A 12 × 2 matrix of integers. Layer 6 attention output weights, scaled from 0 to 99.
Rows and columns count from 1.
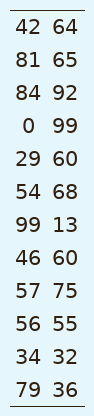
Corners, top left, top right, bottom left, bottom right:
42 64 79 36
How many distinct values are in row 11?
2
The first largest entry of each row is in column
2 1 2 2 2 2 1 2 2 1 1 1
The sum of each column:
661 719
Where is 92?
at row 3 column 2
